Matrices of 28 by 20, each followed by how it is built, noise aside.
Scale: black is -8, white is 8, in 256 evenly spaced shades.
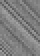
Toeplitz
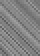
Toeplitz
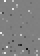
sparse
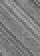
Toeplitz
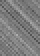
Toeplitz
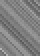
Toeplitz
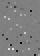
sparse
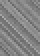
Toeplitz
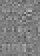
low rank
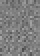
low rank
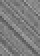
Toeplitz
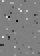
sparse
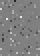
sparse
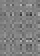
low rank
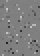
sparse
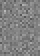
low rank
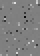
sparse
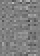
low rank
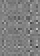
low rank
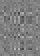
low rank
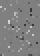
sparse
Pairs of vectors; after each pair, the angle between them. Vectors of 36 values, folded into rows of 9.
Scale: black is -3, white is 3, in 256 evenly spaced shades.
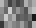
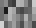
orthogonal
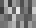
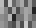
nearly opposite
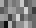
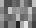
partly aligned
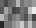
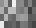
partly opposed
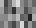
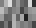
orthogonal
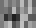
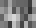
nearly opposite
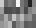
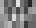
nearly parallel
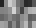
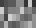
orthogonal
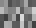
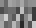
nearly opposite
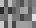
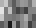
partly opposed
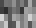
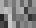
nearly opposite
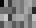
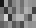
nearly parallel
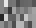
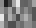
partly opposed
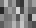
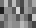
nearly parallel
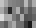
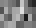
orthogonal
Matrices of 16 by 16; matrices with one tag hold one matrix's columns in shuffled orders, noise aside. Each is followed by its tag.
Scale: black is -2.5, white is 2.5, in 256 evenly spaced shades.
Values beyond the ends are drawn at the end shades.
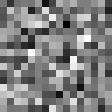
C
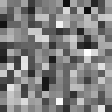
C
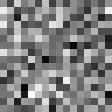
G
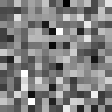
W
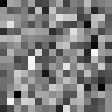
C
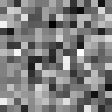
C
